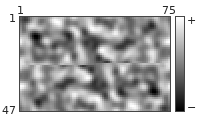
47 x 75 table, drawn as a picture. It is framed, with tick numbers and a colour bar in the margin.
Grain: blotchy. Symmetry: a half turn. Seam: none. Slope: none.
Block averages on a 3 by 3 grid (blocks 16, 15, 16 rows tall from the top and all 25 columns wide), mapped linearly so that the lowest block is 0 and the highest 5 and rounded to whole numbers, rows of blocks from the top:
1 3 0 | 5 4 5 | 0 3 1
